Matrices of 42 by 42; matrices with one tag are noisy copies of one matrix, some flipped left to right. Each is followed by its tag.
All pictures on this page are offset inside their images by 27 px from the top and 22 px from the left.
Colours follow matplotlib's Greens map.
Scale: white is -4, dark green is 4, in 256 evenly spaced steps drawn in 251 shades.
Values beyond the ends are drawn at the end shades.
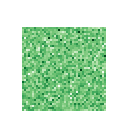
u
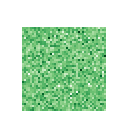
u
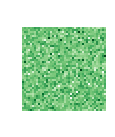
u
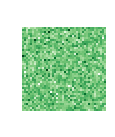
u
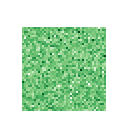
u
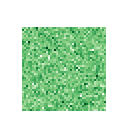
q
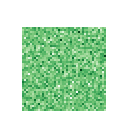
u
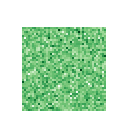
u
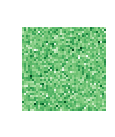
q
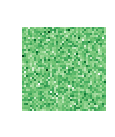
u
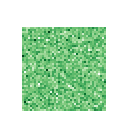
u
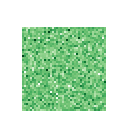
u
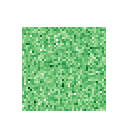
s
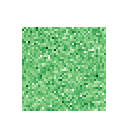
q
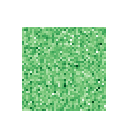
s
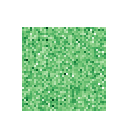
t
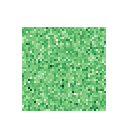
s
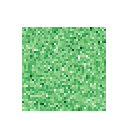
q
